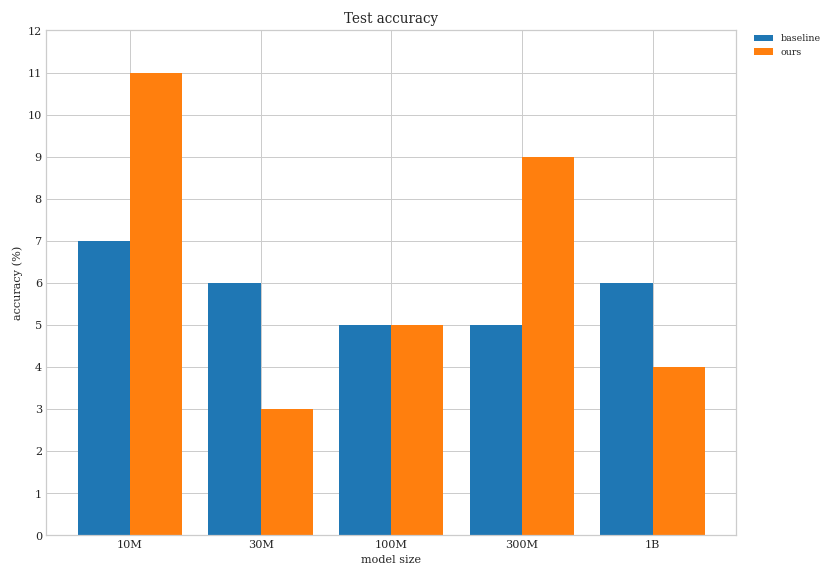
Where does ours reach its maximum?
10M
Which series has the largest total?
ours
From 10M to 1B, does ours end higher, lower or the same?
lower
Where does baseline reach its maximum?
10M
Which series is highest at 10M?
ours
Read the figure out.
Title: Test accuracy
x-axis: model size, ticks 10M 30M 100M 300M 1B
y-axis: accuracy (%), ticks 0 1 2 3 4 5 6 7 8 9 10 11 12
Legend: baseline, ours
Values:
baseline: 7 6 5 5 6
ours: 11 3 5 9 4
